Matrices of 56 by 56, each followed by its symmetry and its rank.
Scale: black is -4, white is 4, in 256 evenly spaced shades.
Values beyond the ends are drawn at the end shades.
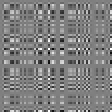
symmetric, rank one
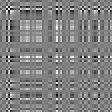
symmetric, rank one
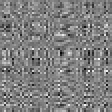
neither, rank five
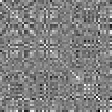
symmetric, rank five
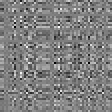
neither, rank three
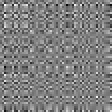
symmetric, rank two
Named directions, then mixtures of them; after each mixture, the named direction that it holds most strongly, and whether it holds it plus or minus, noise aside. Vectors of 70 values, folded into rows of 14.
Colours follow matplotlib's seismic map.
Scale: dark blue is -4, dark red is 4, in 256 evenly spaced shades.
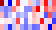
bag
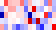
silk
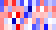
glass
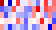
bag, plus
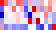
silk, plus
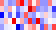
glass, minus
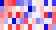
glass, plus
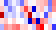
silk, minus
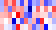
glass, plus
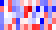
bag, minus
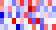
glass, minus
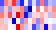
glass, plus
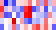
glass, minus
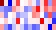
bag, plus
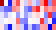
bag, plus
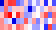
glass, plus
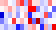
silk, plus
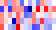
glass, plus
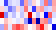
silk, minus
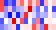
glass, minus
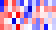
glass, plus
